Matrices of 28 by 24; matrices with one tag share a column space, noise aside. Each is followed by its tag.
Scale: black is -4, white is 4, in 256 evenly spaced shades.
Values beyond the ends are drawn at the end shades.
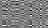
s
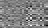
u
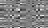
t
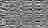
s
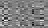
u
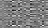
s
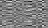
s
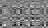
u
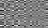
s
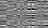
s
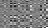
t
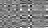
t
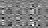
u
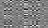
s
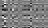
t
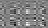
u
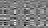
u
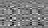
u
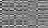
s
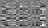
u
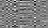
s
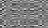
s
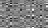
t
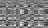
u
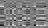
u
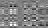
u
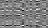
s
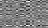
s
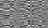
s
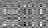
u
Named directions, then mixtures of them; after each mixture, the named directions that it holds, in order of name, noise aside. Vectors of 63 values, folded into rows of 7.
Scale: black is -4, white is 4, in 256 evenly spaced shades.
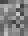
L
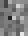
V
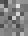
L, V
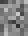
L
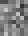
L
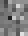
V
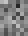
L, V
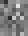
L, V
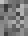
L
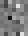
V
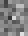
V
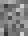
L, V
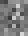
L, V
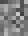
L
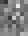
L, V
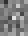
L, V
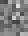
L, V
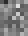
L, V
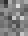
L, V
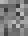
L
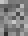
L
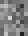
L, V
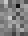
L, V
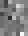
V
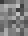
L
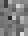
V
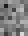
L, V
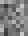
L, V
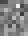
L, V
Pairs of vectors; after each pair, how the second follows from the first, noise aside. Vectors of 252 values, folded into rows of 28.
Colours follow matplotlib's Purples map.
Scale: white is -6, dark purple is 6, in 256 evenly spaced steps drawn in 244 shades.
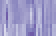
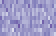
shuffled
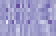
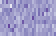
shuffled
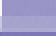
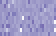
shuffled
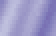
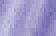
copied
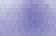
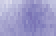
copied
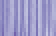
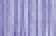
copied
